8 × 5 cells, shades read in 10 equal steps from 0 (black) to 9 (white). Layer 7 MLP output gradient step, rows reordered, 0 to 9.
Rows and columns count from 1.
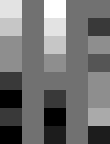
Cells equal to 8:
2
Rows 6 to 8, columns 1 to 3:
0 4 2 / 2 4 0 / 0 4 1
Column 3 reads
9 8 7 5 4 2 0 1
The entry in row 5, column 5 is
5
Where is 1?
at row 8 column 3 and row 8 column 5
